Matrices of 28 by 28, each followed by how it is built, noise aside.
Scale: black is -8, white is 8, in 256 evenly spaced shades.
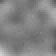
smooth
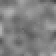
smooth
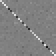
diagonal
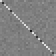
diagonal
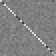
diagonal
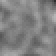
smooth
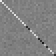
diagonal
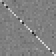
diagonal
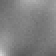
smooth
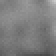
smooth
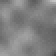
smooth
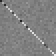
diagonal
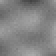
smooth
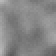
smooth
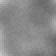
smooth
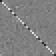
diagonal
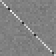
diagonal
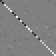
diagonal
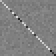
diagonal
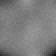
smooth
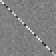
diagonal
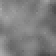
smooth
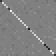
diagonal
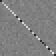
diagonal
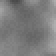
smooth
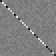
diagonal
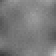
smooth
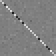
diagonal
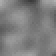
smooth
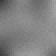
smooth
